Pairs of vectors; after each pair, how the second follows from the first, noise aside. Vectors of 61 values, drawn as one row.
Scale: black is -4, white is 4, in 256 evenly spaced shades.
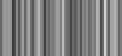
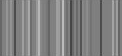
partly zeroed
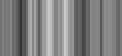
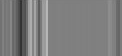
partly zeroed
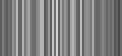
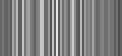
copied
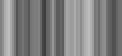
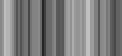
copied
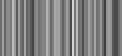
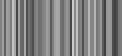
copied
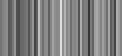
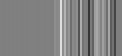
partly zeroed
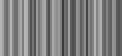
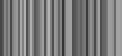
sign-scrambled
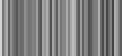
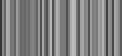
sign-scrambled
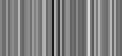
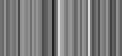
sign-scrambled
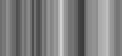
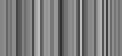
sign-scrambled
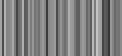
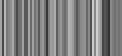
copied
